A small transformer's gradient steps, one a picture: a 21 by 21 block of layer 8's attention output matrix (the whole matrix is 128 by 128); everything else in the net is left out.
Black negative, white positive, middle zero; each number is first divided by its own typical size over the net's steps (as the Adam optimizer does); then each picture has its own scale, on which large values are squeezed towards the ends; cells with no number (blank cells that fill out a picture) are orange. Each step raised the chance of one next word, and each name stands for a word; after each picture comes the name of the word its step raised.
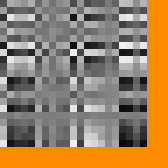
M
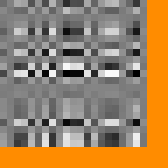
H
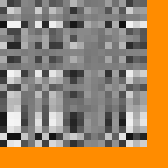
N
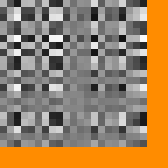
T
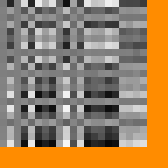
M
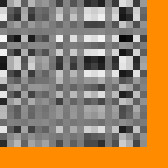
T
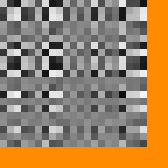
T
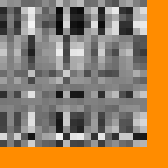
N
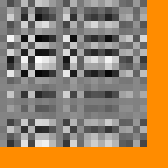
T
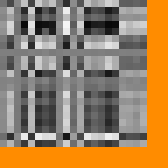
N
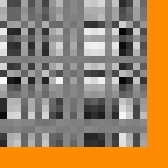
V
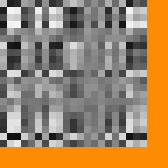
N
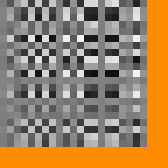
T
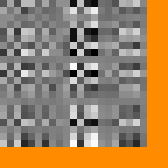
H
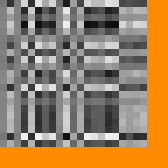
N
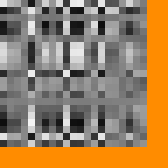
N
